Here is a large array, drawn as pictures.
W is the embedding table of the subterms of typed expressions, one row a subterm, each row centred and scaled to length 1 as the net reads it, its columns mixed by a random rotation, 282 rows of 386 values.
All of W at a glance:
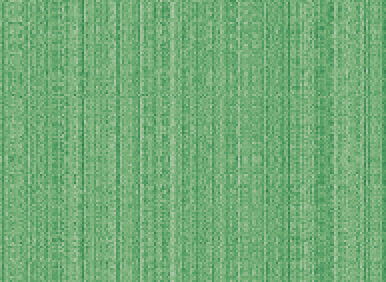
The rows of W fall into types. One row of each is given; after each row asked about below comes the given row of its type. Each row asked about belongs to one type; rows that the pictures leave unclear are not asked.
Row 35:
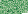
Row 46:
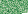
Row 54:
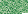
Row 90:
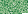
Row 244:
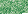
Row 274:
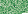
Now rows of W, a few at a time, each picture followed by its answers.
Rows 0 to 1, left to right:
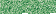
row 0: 244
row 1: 244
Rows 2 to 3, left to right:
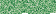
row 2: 274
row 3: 54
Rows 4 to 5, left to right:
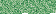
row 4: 90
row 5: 46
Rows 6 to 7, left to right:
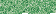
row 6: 274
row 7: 244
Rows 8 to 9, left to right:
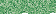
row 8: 274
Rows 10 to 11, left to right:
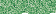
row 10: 274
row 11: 46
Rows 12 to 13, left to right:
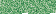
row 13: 46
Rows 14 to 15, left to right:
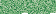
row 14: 35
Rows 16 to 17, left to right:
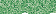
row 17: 274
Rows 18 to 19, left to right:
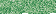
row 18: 244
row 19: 90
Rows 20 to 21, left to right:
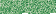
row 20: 244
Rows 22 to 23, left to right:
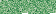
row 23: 46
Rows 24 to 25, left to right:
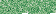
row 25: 244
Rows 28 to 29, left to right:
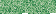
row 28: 244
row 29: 90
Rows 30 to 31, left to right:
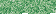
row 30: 244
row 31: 46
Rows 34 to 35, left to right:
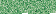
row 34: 46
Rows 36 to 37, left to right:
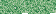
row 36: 35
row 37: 46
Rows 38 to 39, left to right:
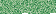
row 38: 90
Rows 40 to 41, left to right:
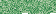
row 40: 54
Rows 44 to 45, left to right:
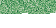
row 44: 46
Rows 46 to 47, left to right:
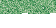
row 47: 35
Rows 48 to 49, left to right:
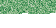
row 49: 46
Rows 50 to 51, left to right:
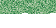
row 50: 90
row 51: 274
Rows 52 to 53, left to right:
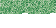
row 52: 244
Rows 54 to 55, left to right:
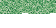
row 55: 274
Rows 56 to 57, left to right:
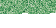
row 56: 274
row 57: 46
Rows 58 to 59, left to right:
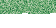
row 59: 244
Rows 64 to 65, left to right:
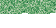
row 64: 274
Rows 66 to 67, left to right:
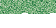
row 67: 90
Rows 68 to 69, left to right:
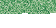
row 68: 274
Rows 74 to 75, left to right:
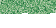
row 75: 46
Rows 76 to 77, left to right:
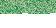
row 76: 35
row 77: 46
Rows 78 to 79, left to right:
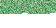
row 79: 46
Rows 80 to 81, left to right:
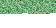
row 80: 46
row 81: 274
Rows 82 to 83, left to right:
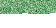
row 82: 244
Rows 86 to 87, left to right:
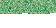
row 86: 54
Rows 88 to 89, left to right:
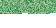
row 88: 54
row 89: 274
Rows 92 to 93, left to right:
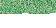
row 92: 244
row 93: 46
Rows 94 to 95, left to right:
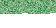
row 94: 90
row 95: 54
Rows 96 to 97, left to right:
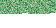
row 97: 46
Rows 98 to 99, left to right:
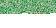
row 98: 274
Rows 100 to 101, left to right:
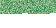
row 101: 35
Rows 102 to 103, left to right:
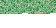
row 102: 274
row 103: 274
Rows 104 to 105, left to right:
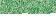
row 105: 244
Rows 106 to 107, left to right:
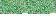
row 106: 35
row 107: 35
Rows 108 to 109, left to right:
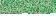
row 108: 90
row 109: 244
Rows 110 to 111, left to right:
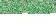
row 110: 54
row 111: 244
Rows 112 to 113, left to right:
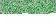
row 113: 274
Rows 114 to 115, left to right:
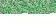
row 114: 46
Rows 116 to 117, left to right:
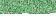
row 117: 46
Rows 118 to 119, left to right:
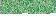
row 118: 46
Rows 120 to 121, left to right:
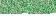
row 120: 46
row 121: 244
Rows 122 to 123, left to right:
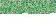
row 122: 244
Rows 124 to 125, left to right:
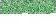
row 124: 54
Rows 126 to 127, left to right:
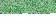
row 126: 244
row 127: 90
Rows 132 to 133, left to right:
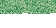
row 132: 35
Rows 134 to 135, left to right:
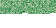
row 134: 244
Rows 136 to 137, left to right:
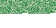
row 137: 244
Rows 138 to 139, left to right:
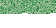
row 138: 274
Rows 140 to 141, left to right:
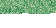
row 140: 244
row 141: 46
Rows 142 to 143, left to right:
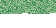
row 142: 35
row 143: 54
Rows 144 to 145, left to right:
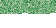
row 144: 90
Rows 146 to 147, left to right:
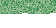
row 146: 90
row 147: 274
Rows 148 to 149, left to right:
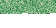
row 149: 90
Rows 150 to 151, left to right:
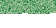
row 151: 35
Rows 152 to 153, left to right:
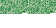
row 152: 274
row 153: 244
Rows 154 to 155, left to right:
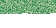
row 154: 274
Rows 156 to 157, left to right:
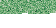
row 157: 35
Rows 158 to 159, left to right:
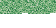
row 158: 54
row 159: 54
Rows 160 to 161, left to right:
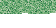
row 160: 54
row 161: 35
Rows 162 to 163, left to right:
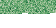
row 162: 54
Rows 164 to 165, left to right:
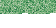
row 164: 244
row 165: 274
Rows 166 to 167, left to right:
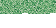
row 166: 90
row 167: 54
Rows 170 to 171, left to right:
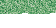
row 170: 274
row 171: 46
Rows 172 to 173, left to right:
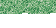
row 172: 274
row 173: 244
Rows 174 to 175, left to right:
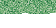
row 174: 90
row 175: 46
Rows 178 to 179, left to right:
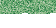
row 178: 90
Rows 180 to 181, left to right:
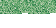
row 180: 54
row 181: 90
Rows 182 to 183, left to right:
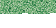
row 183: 90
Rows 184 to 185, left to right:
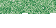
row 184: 244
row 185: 35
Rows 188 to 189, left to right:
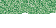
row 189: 46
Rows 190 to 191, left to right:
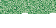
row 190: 35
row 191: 35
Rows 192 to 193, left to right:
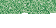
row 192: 35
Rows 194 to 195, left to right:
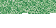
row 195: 54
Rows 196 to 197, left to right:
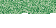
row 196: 35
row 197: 244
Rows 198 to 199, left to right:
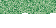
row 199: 274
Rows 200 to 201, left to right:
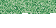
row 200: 35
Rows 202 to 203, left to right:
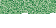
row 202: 35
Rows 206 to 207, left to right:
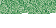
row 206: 46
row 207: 90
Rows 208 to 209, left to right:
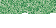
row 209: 274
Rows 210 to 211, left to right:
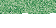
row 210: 244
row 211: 90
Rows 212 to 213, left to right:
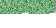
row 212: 54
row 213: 274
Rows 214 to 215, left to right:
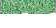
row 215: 274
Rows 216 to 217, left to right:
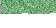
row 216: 46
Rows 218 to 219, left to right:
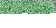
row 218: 244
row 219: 35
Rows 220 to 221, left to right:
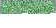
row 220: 46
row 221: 35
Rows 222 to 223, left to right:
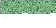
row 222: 90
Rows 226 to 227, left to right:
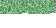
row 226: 274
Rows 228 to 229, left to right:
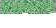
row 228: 54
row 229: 54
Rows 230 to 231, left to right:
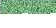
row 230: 46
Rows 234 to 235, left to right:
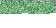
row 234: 46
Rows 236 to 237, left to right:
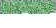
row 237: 35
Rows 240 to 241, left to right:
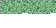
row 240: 274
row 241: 54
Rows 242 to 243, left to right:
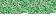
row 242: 46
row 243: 46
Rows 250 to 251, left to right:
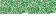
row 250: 244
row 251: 244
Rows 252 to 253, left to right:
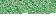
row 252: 46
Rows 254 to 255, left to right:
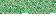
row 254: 244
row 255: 54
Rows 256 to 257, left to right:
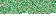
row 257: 90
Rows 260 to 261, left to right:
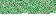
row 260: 46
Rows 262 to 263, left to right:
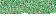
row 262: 90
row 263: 244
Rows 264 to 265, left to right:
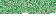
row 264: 35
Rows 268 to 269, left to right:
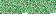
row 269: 46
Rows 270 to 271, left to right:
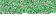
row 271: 35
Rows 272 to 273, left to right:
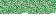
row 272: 35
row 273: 46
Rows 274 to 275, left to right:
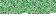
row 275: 54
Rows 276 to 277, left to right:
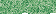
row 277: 244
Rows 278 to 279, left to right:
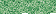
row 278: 90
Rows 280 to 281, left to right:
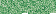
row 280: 46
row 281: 35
